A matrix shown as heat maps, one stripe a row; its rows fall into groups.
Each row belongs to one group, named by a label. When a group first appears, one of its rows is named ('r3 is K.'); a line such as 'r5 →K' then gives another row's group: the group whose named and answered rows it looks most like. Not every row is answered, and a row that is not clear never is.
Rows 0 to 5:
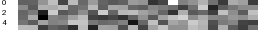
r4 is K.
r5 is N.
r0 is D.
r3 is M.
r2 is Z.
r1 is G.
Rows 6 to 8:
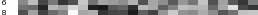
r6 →N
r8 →M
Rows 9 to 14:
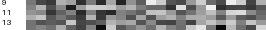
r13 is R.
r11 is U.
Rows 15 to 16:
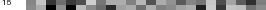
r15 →N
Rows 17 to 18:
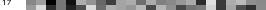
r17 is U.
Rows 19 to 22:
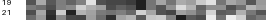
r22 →U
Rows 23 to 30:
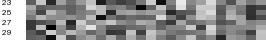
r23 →M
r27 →D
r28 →M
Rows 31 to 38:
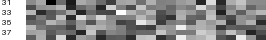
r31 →U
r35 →D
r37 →N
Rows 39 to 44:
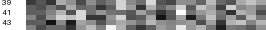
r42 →R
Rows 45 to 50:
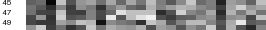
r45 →Z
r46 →U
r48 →Z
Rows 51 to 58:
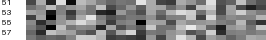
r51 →D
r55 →K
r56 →Z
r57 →G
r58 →M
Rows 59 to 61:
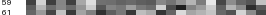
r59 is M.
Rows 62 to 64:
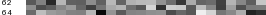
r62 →Z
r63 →R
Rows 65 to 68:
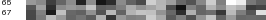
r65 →U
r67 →Z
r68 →G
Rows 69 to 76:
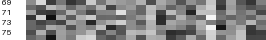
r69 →N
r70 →G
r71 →R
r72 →M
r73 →R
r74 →G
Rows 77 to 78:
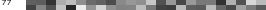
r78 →D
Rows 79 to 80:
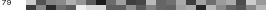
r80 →M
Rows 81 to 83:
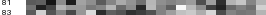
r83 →M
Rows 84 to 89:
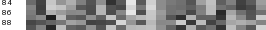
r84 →G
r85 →G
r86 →G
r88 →R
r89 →Z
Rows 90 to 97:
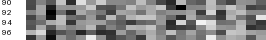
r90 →D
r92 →U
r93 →Z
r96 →U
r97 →M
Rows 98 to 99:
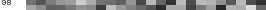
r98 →K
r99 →R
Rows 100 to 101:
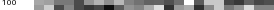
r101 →U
